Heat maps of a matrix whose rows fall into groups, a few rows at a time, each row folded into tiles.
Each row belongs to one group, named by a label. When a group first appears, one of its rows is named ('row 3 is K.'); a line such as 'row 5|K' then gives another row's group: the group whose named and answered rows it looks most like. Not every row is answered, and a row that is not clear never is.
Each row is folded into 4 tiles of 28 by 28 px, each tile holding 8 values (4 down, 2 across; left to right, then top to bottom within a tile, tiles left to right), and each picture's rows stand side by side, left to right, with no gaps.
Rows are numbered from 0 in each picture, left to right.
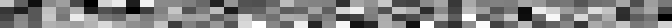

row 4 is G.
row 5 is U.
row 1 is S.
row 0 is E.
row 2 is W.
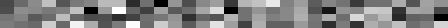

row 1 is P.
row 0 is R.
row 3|U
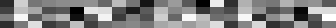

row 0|G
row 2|G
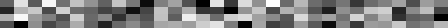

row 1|E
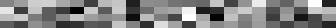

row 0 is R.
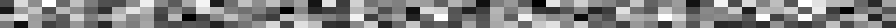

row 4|E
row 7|R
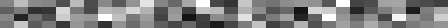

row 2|G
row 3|S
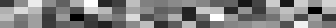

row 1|G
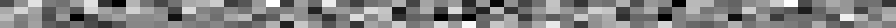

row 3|U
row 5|U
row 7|S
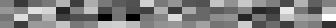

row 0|U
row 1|P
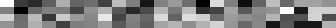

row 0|S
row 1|E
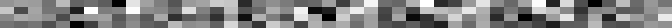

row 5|S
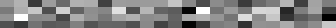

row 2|U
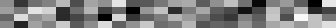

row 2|E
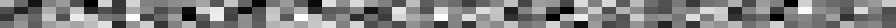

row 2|E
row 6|U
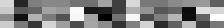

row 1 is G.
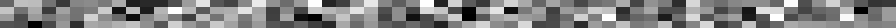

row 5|U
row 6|G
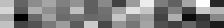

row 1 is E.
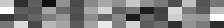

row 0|P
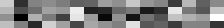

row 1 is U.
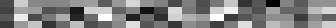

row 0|G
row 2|P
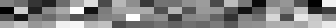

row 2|E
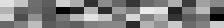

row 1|U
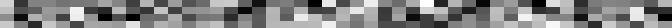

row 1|P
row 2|E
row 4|E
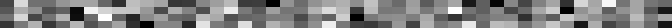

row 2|P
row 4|P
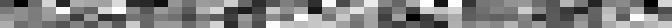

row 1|P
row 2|E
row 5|E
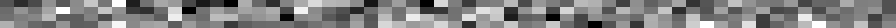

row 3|E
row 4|U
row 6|W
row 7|W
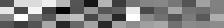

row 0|R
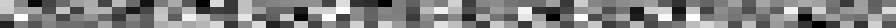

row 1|E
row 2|G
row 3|P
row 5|G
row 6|W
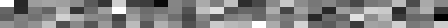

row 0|S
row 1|P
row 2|W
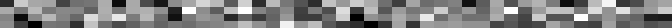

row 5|R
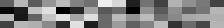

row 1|S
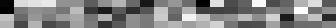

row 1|E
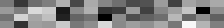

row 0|U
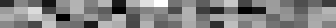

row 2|S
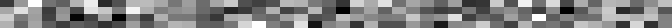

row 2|W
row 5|W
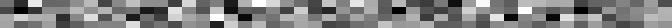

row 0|S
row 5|S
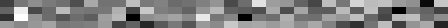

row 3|R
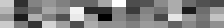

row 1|S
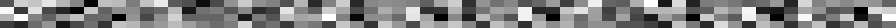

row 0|R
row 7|G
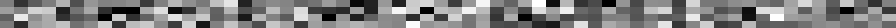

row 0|U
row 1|W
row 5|P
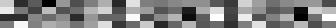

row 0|P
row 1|G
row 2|G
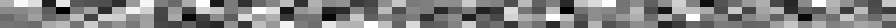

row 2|U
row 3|W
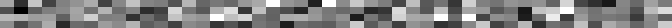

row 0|S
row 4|G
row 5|P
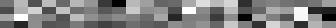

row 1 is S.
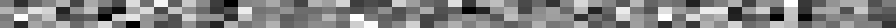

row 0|U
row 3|W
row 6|U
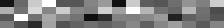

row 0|R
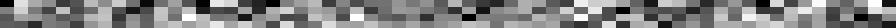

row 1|E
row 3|W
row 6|E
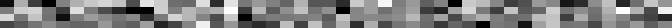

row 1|S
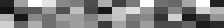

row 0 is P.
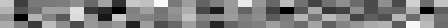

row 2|R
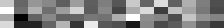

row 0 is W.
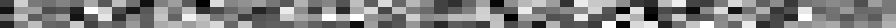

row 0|G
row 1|E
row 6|W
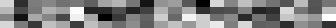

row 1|E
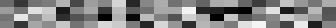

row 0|U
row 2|W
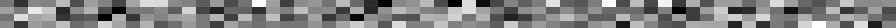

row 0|U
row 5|R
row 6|W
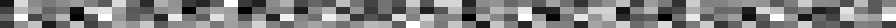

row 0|G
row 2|S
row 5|U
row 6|G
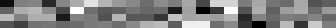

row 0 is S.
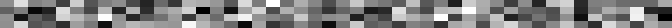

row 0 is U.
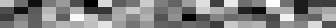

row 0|E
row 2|S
